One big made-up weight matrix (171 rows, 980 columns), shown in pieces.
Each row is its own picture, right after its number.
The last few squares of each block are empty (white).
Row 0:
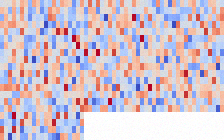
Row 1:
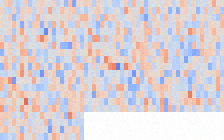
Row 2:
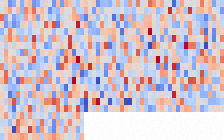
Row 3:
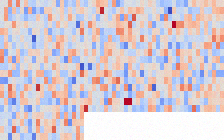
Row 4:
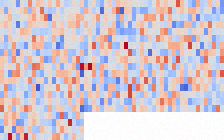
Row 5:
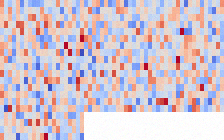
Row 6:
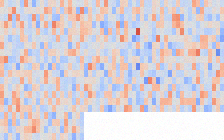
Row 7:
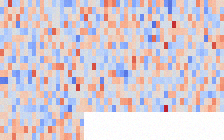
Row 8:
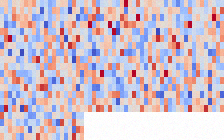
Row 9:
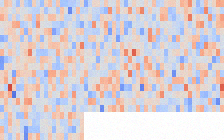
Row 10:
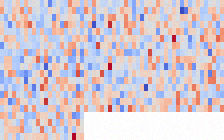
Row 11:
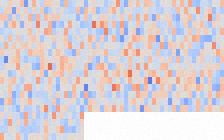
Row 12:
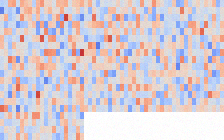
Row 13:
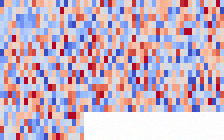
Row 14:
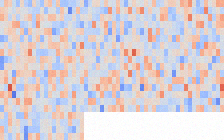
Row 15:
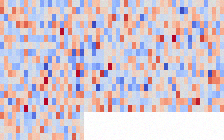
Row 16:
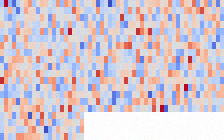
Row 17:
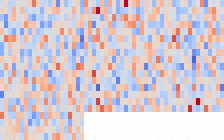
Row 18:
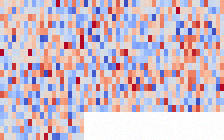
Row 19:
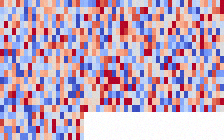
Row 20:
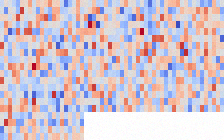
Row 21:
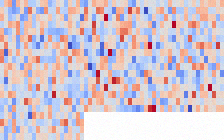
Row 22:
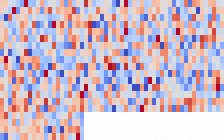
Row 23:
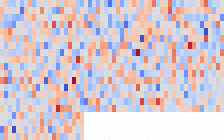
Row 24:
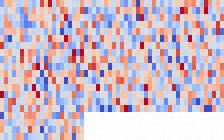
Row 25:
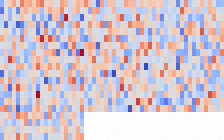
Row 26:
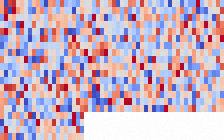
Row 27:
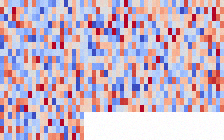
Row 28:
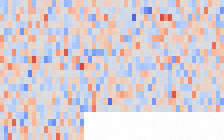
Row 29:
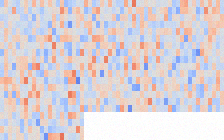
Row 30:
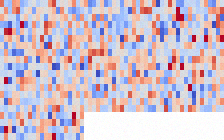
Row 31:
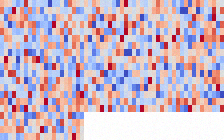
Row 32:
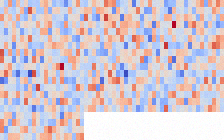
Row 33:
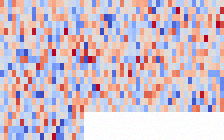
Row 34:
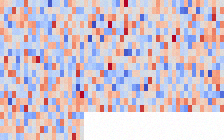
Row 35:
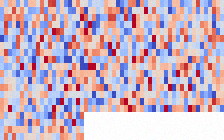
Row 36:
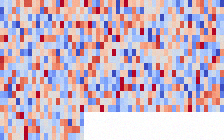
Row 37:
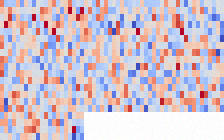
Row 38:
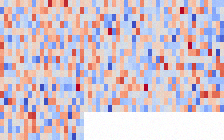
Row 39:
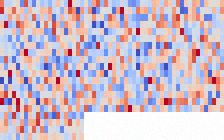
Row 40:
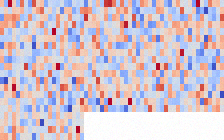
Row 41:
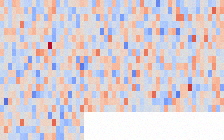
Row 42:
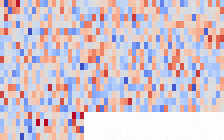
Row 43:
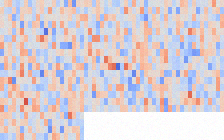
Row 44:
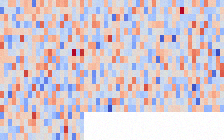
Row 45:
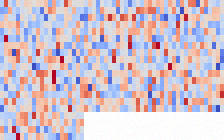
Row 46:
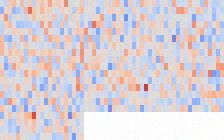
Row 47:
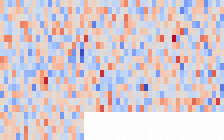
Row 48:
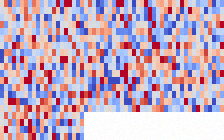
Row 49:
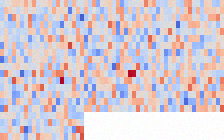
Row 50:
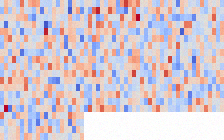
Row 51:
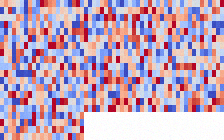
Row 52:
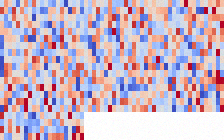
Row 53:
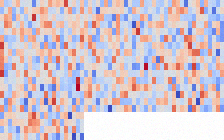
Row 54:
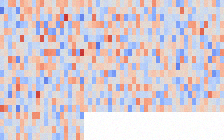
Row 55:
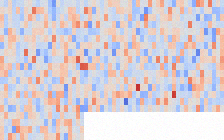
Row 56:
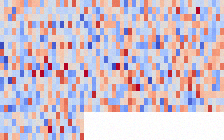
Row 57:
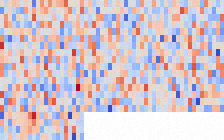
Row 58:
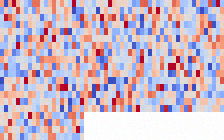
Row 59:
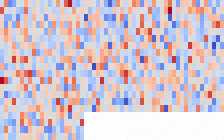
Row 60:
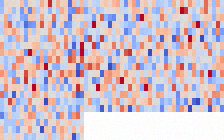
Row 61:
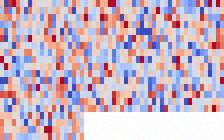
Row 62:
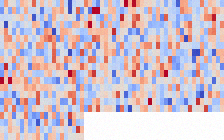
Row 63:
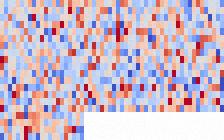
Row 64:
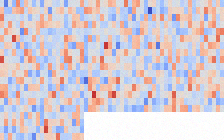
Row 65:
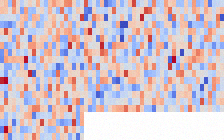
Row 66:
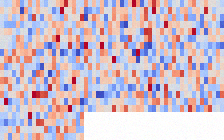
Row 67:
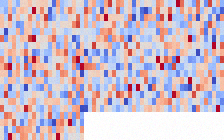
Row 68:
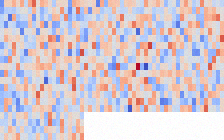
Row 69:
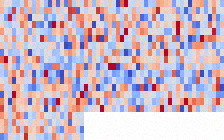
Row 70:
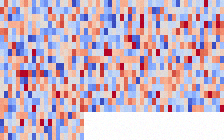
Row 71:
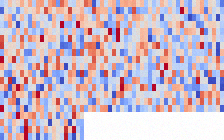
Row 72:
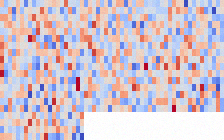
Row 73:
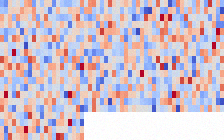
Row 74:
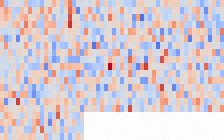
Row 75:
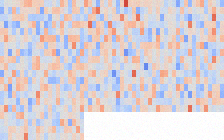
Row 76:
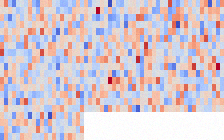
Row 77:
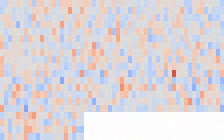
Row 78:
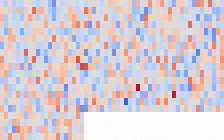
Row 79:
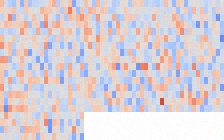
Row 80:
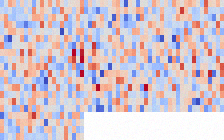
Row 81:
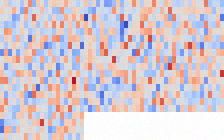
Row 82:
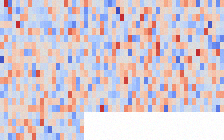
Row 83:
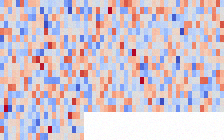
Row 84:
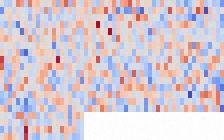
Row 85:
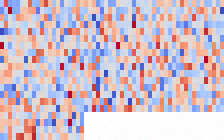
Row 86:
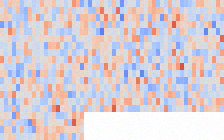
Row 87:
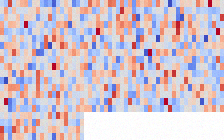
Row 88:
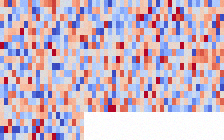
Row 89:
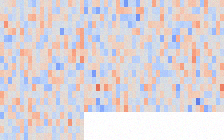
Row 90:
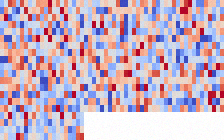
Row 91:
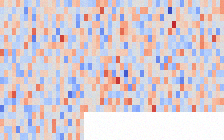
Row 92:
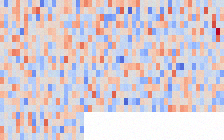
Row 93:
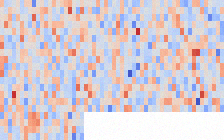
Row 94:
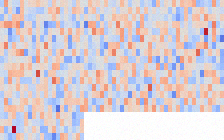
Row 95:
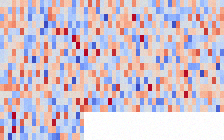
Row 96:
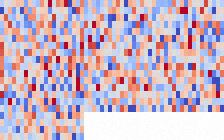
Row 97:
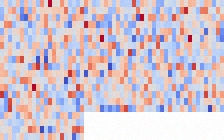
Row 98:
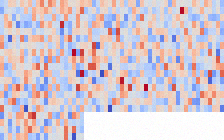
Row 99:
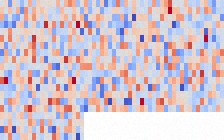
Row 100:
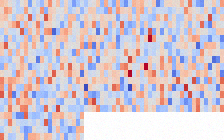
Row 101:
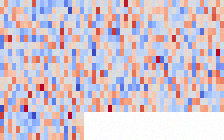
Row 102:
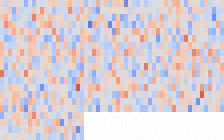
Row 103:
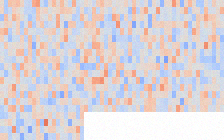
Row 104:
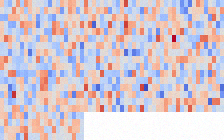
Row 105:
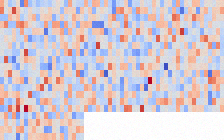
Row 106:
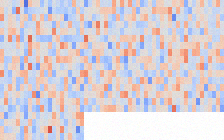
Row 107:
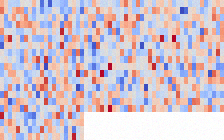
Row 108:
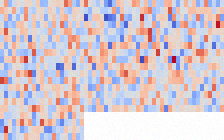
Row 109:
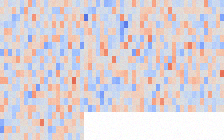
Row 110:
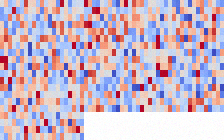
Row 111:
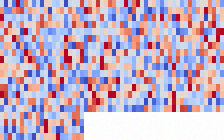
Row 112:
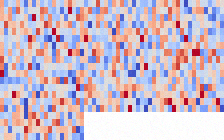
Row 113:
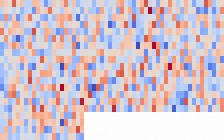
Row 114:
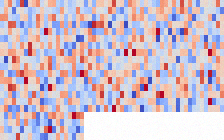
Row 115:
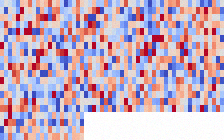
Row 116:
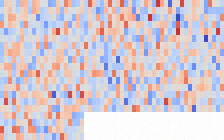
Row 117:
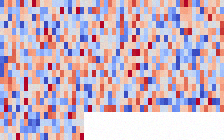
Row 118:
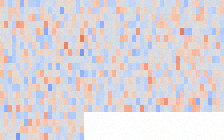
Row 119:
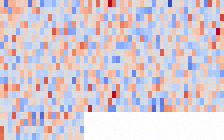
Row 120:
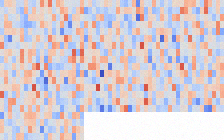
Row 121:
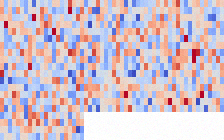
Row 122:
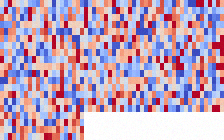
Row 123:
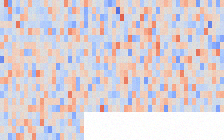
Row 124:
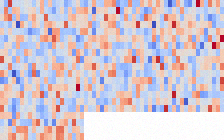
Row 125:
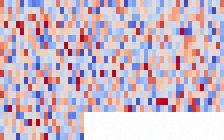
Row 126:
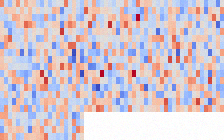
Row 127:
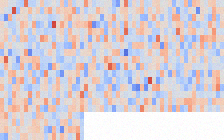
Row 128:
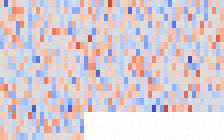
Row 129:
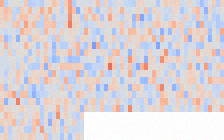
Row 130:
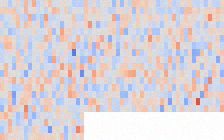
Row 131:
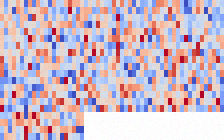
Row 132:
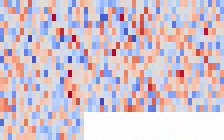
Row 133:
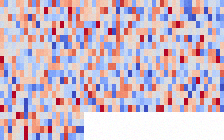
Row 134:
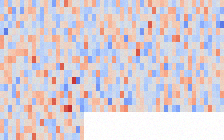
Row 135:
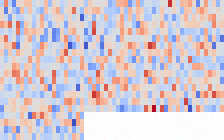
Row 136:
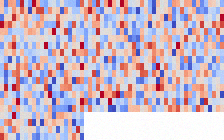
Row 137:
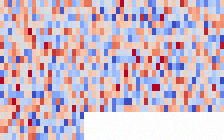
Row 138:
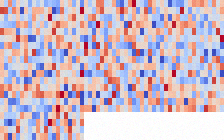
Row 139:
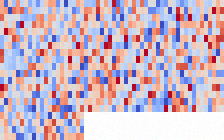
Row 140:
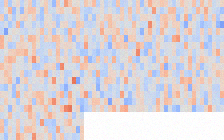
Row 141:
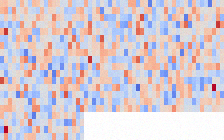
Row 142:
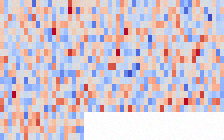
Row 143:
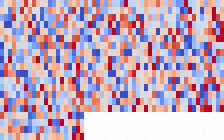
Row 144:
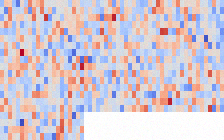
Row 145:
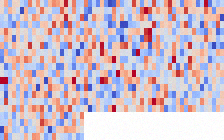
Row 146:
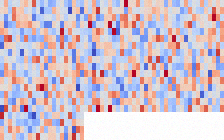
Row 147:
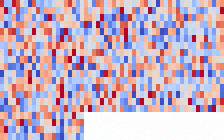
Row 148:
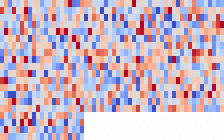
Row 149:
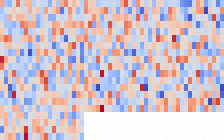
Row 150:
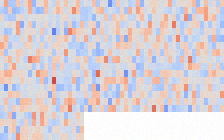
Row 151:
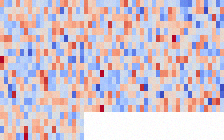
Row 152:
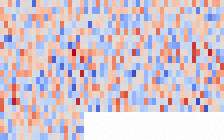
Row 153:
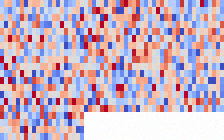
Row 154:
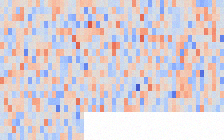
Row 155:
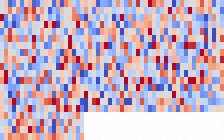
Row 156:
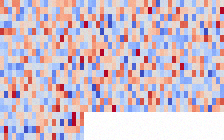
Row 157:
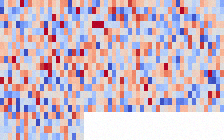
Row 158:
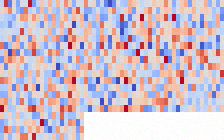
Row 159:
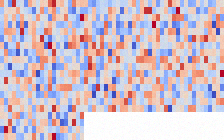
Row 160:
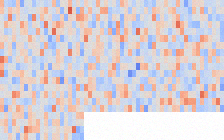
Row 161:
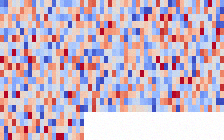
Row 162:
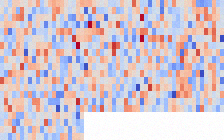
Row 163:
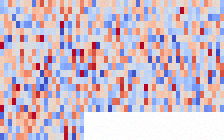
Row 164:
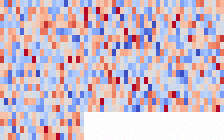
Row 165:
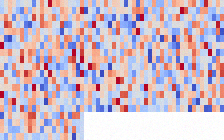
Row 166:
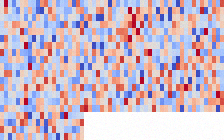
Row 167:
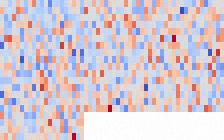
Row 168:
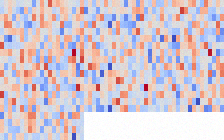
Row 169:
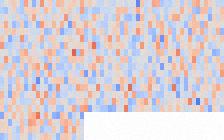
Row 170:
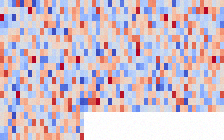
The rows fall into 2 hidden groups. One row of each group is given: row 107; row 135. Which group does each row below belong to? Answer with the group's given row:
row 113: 135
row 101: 107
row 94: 135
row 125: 107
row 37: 107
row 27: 107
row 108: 135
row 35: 135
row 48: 135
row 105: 107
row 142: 107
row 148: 135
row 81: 135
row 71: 107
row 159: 135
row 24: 107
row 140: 135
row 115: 135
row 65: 135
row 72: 107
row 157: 107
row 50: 107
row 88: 135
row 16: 135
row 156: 135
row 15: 107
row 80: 107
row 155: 135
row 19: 135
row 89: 107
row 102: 107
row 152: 107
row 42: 135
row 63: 107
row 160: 107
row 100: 107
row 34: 107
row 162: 135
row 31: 107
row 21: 135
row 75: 107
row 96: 107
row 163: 107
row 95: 135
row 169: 107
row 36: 107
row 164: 135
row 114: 107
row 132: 135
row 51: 135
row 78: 135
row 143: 107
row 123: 135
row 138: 135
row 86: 135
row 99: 135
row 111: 135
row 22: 107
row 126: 107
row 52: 107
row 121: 107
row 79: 107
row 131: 107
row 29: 107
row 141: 135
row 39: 107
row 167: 107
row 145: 135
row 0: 135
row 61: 135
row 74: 107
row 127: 107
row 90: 107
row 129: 107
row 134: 135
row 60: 107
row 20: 135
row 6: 107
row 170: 135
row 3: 135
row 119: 135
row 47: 107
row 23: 135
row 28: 135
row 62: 107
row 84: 107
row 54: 107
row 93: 107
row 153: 107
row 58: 135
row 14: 107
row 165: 107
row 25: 107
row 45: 135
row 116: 135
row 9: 107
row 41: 135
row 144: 135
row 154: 135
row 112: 107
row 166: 135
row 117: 107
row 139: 135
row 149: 107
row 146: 107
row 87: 135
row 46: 107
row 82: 135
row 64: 135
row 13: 107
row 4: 135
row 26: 135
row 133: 107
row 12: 107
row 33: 135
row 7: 135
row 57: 107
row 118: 107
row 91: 135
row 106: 107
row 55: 135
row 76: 135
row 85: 135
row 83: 107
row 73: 135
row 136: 135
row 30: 135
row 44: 107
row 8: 107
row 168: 107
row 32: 135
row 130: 107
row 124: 135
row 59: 135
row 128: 135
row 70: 135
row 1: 107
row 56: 107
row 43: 107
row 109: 135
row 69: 107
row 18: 107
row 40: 135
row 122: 135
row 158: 135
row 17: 107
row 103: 135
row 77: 107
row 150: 135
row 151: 107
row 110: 107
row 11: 107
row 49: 107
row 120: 107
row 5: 107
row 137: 135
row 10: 107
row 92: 135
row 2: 135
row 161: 135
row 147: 135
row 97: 107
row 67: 135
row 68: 107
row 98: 107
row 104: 107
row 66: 135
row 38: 107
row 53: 107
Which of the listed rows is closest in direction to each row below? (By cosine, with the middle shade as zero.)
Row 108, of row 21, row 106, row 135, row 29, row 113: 113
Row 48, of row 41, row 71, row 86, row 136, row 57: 136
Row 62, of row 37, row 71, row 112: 71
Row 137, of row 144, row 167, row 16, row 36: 16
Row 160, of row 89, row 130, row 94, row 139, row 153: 153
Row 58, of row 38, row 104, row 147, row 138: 147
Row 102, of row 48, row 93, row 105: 93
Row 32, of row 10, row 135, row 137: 10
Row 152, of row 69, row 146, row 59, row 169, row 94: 169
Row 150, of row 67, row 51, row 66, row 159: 51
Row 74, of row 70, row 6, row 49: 6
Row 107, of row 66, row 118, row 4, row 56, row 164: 56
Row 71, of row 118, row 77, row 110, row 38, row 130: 77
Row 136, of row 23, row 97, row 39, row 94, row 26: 26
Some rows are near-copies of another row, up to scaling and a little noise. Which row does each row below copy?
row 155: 2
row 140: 134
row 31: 34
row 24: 120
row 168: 165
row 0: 95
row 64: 111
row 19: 91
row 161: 73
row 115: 20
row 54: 12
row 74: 129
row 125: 5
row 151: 149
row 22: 127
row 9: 14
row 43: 1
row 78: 55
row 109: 81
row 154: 162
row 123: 82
